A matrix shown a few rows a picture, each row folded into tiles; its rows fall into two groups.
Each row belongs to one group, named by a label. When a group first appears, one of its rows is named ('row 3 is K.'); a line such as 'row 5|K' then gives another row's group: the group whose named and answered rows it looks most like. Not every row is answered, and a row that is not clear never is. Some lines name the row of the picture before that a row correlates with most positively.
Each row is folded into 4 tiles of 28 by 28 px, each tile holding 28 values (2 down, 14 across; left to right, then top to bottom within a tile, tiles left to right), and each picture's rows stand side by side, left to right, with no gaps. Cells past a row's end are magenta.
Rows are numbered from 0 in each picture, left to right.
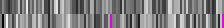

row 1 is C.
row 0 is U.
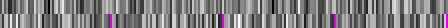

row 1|C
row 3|C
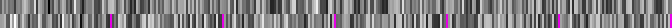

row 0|U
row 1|C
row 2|C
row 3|C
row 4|C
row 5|C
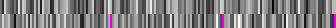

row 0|U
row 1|U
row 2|U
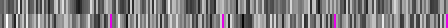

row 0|U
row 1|U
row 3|C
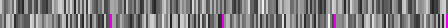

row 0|C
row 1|C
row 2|U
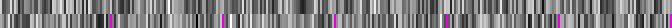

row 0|C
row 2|U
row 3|U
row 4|C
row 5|C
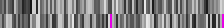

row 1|C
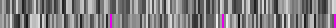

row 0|C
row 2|U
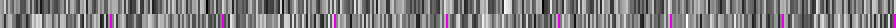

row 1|C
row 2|C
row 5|U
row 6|U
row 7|C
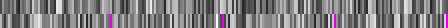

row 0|C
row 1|U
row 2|C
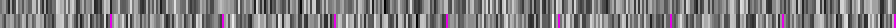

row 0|C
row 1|U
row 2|C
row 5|C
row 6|C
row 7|C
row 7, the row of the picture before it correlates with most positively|3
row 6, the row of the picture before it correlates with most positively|3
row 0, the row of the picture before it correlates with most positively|3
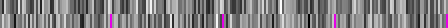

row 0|U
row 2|U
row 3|U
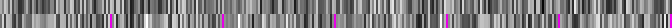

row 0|C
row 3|U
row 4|C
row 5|C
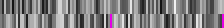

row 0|C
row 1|U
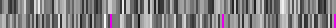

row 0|U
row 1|C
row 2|C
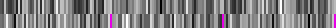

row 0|U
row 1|U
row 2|U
